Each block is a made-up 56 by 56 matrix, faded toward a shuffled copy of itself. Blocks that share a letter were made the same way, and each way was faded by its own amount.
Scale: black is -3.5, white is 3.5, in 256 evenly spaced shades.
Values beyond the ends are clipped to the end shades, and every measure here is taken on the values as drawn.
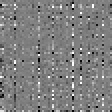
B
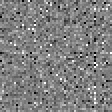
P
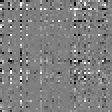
B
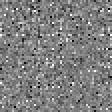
P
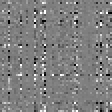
B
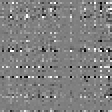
B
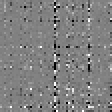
B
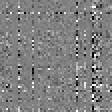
B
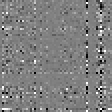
B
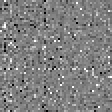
P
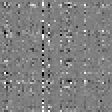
B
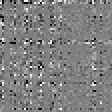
B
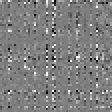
B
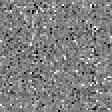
P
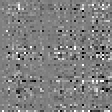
B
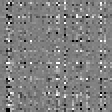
B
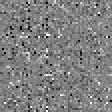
P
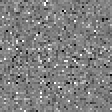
P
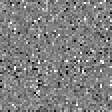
P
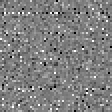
P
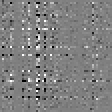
B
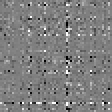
B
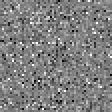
P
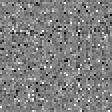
P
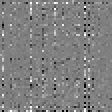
B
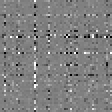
B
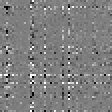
B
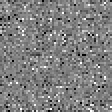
P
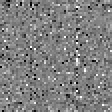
P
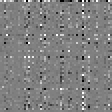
B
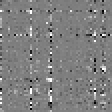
B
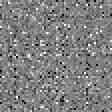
P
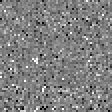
P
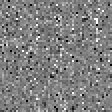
P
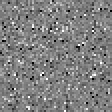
P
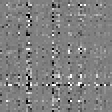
B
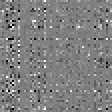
B
